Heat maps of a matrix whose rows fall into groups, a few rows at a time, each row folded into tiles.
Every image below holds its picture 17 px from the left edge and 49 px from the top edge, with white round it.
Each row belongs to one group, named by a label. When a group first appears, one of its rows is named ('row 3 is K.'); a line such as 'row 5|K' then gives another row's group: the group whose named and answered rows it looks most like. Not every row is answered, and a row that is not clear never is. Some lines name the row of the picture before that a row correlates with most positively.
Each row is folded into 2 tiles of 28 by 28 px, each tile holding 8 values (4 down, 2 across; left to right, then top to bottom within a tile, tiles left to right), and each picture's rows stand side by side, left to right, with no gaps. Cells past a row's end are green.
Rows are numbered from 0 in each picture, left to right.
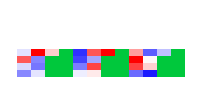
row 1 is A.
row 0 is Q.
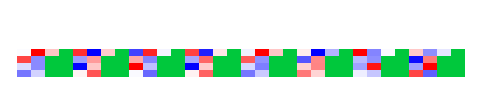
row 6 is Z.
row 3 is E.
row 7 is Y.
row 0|Q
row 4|Q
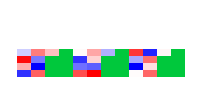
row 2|E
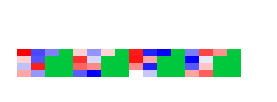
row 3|A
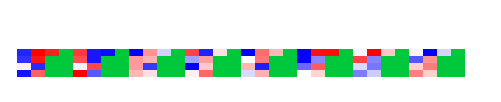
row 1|Z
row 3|E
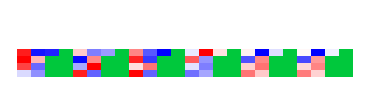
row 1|Y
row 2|Z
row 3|Q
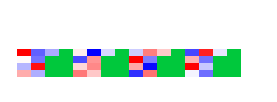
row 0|Z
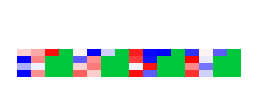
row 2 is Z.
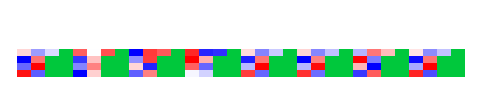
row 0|Y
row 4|Y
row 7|Y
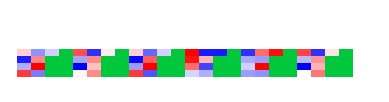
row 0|Y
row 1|E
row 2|Y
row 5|E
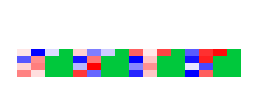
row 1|Y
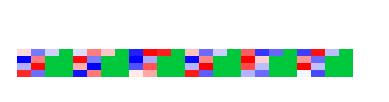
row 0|Y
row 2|A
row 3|Y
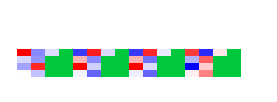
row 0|Z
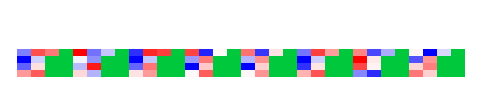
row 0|A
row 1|Z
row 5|A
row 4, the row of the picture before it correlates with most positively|3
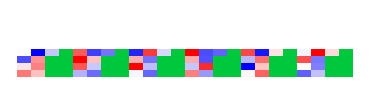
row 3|Z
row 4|E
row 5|Q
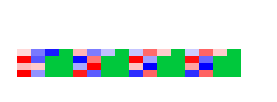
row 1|Y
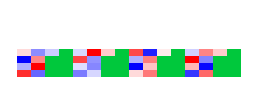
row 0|Y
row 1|Q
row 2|E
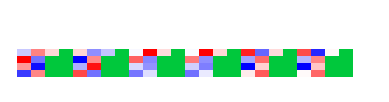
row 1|Y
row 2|Q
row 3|Q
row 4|E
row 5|E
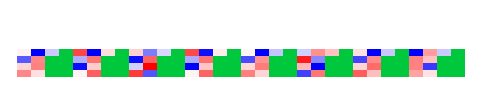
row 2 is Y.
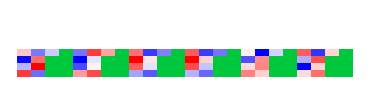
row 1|A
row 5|E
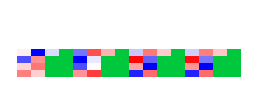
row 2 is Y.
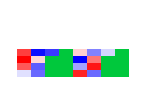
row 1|Y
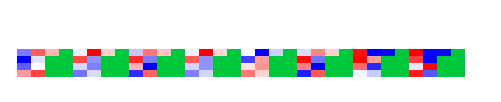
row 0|A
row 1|Q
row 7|Z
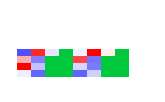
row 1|Q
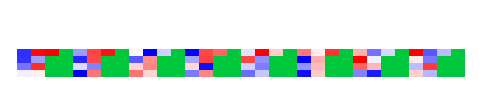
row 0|A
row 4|Q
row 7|Z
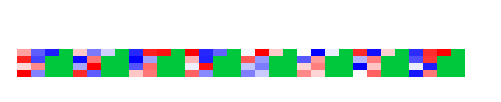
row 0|Z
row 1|Y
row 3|Z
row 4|Q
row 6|E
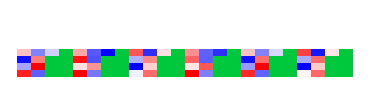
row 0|Y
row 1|Z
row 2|E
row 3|Z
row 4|Y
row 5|E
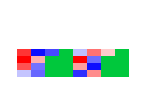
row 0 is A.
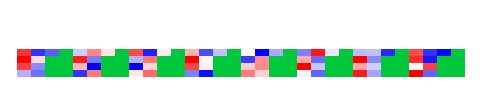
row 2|E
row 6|Z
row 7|Z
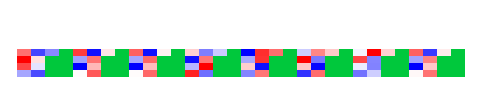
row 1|E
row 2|E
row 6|Q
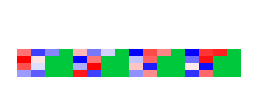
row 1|Y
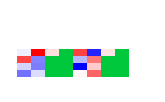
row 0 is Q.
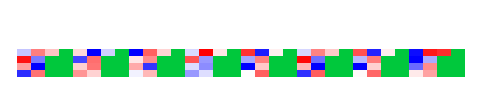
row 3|Q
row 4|E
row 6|E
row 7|A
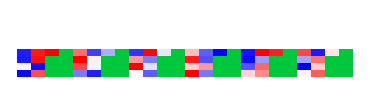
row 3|Z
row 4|A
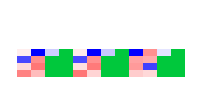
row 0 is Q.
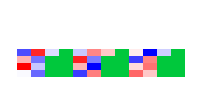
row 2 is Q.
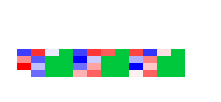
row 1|A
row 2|E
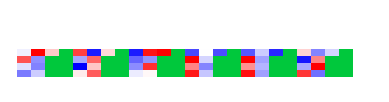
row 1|E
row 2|A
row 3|Z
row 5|Y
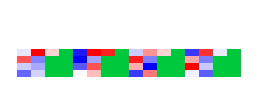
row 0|Q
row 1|A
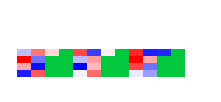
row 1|E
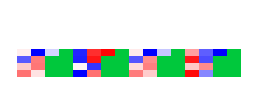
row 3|Z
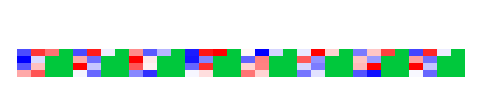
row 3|A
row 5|Q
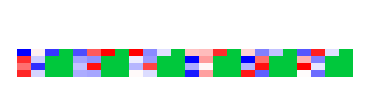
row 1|A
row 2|Z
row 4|Y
